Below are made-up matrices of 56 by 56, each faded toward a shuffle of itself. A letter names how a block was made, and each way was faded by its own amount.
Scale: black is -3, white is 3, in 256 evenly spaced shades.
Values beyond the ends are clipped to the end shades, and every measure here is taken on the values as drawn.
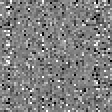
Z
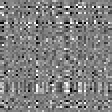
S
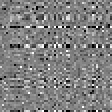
S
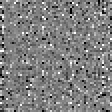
Z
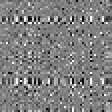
S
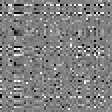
S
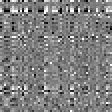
S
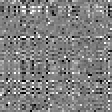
S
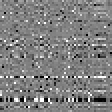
S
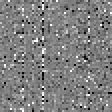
Z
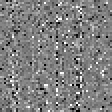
Z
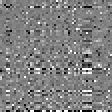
S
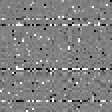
S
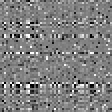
S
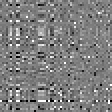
S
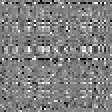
S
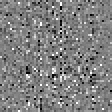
Z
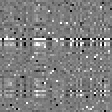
S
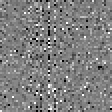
Z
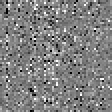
Z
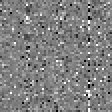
Z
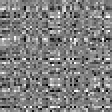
S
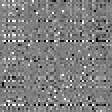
S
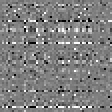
S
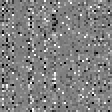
Z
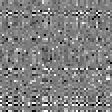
S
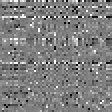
S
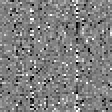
Z
